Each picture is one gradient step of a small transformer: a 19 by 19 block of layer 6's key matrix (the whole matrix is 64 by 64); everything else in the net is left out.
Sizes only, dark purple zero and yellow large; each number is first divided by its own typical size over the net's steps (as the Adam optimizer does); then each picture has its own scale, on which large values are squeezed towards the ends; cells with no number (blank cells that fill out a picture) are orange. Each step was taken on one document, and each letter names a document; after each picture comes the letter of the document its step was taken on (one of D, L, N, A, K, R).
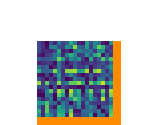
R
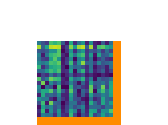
R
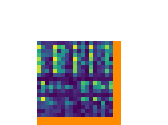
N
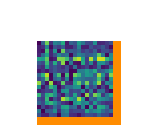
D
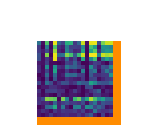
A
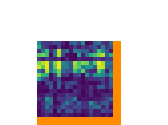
A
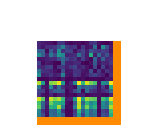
N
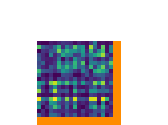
N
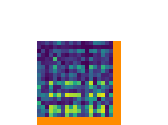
D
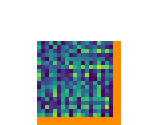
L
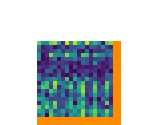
L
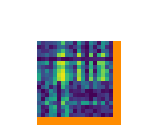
D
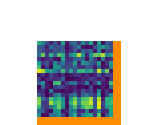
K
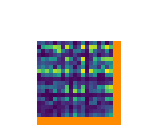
N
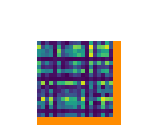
N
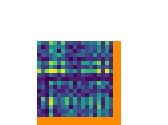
K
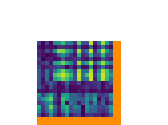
D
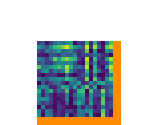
R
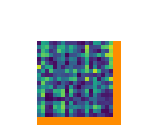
R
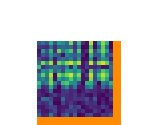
D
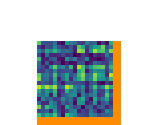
L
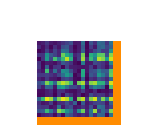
A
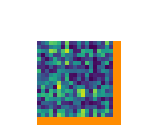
L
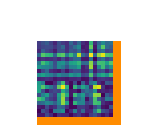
A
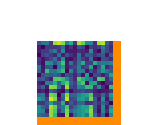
D
